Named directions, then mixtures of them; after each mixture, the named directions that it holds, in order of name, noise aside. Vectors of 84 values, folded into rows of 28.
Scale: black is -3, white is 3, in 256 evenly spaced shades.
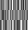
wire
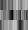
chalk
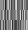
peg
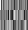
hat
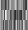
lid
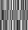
wire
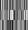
chalk, hat, wire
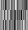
lid, peg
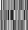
hat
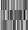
hat, lid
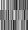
chalk, hat, peg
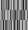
lid, wire
